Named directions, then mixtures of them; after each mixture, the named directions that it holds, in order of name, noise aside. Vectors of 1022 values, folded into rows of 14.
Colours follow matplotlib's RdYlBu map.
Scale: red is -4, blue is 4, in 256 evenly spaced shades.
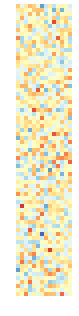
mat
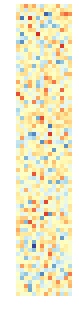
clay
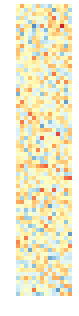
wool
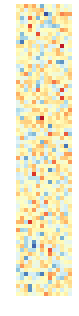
clay, mat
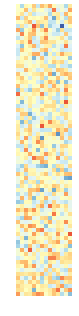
wool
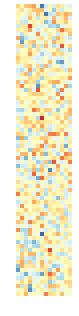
clay, mat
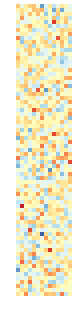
mat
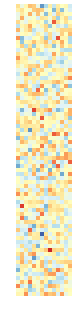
mat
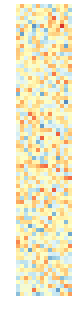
wool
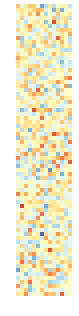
mat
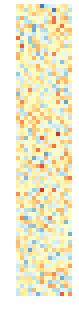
mat, wool
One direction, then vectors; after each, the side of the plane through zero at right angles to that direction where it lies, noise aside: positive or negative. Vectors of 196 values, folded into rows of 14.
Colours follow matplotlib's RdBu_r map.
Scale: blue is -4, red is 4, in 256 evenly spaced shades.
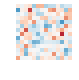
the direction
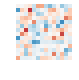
positive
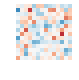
positive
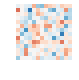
negative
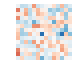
negative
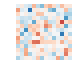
negative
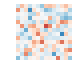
negative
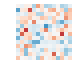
positive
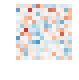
positive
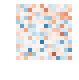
positive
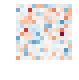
positive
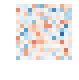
negative
